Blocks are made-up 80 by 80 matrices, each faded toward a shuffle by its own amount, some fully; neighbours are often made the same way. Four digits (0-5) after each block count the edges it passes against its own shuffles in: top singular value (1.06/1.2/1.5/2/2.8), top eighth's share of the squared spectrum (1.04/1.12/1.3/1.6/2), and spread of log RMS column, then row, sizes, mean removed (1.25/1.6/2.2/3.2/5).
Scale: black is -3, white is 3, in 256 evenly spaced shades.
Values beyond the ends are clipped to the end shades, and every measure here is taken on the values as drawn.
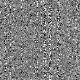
1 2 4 0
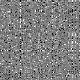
4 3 2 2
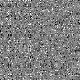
4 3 2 1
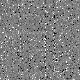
3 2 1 0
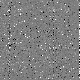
4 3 1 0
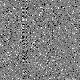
3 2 1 0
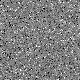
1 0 0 0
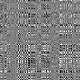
5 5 4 4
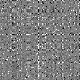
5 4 2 2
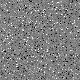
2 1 0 0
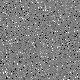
2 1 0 0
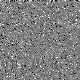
3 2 0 1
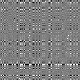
5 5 4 4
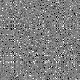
4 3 2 1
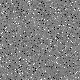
0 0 0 0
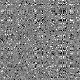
4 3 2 2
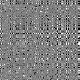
5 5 3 3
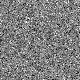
0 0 0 0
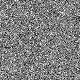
0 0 0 0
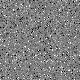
1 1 0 0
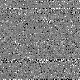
3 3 0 3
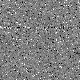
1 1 0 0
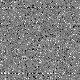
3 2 0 1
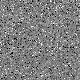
1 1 0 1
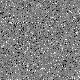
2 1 0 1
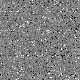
2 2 0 1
